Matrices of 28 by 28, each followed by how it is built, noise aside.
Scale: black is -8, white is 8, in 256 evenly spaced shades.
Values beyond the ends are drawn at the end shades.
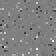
sparse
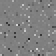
sparse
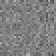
low rank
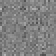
low rank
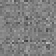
low rank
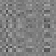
low rank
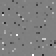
sparse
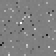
sparse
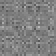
low rank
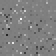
sparse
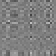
low rank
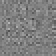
low rank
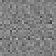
low rank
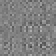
low rank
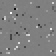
sparse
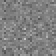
low rank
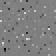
sparse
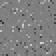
sparse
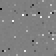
sparse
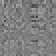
low rank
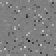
sparse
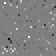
sparse
